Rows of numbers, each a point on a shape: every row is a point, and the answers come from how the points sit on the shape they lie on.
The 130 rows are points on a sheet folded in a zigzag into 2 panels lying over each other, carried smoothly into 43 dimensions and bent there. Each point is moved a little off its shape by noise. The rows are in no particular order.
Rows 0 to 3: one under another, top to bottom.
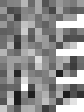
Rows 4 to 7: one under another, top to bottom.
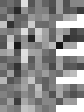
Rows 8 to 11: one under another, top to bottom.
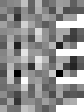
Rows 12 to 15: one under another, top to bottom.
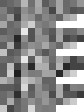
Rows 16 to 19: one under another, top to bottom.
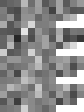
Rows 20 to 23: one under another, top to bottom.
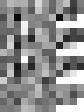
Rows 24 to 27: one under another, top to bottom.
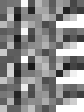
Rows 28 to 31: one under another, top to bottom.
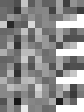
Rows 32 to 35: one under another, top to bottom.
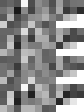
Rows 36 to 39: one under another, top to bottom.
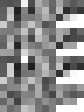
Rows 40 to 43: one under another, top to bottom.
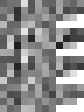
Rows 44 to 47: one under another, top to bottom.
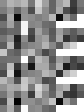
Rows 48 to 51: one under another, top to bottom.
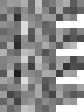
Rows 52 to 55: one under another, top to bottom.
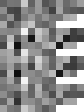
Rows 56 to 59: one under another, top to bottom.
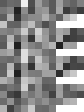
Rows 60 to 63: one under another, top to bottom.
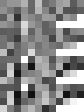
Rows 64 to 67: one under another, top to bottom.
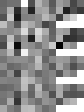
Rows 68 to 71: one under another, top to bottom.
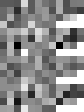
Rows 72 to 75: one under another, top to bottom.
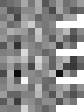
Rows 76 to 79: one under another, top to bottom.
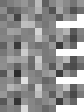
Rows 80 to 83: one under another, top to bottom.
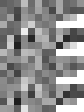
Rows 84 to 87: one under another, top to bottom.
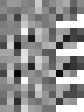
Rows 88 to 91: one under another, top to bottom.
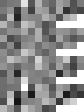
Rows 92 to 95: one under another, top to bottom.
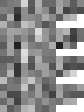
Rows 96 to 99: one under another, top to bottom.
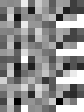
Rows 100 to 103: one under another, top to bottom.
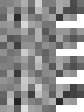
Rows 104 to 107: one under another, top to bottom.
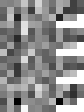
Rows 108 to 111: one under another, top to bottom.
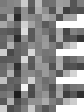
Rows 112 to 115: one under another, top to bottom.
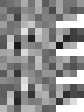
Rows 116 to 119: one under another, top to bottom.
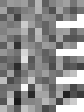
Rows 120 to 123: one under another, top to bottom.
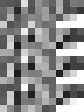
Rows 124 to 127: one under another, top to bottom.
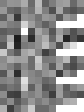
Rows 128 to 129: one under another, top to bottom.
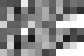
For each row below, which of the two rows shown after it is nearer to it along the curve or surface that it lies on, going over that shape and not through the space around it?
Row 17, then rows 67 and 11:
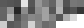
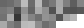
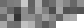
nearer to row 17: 67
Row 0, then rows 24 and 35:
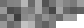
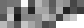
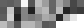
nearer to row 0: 24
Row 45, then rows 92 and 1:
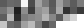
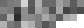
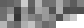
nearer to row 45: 92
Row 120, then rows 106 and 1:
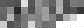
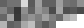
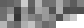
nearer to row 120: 1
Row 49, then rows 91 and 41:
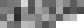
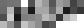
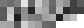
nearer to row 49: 91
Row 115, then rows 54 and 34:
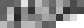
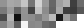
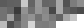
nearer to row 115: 34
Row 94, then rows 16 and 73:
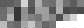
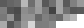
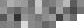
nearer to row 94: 16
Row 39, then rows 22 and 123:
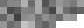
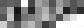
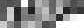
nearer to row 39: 22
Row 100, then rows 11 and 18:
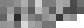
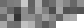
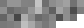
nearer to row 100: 18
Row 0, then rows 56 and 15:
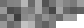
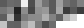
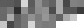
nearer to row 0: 56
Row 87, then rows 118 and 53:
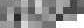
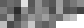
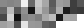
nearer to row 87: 53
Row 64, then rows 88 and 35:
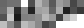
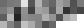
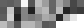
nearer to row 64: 88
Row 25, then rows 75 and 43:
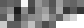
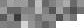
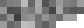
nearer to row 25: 43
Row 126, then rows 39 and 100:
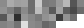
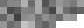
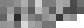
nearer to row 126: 39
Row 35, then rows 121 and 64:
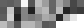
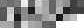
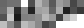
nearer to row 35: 121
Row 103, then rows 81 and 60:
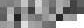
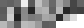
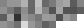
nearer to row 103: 81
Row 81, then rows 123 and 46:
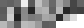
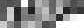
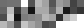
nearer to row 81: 123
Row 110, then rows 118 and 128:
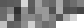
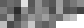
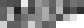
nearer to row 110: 128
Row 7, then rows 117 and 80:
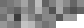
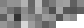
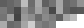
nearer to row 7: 80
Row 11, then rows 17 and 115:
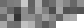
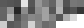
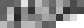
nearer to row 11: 115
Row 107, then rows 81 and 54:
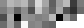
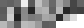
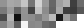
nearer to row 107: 54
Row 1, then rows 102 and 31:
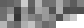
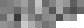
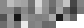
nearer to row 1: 102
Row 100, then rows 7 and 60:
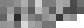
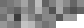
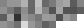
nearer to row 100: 7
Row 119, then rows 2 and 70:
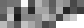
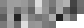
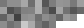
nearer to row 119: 70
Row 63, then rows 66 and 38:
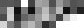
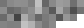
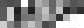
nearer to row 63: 38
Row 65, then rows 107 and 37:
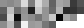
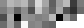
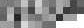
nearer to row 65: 37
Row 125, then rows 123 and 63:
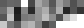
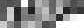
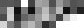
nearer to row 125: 63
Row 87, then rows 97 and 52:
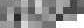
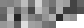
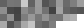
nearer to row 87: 97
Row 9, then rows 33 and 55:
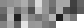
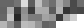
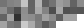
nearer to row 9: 33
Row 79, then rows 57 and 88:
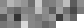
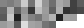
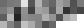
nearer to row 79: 88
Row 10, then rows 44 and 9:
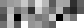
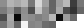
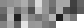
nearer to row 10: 9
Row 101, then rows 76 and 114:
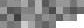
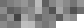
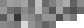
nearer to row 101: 114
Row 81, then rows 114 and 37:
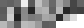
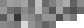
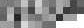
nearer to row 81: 37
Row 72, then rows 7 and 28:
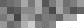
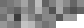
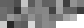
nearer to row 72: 7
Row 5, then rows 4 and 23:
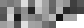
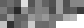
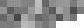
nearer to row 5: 23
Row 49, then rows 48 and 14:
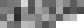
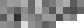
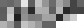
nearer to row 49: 48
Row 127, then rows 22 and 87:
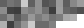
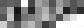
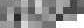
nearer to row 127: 22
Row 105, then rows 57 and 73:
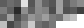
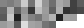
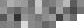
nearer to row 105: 73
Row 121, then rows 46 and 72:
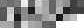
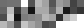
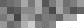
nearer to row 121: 46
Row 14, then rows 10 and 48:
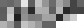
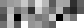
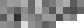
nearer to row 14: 10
